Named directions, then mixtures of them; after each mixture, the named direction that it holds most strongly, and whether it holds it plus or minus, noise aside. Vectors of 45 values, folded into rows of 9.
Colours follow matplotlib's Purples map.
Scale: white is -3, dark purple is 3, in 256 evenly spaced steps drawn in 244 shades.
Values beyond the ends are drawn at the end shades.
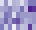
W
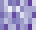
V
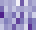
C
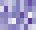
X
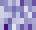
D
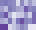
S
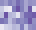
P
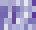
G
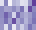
W, plus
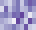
X, plus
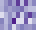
C, minus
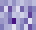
X, minus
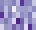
C, plus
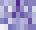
S, minus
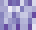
V, plus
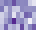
X, minus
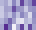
D, plus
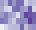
P, plus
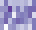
V, minus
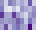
V, plus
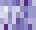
G, minus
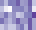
P, plus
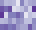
P, minus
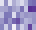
W, plus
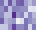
W, minus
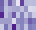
C, plus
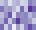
W, plus
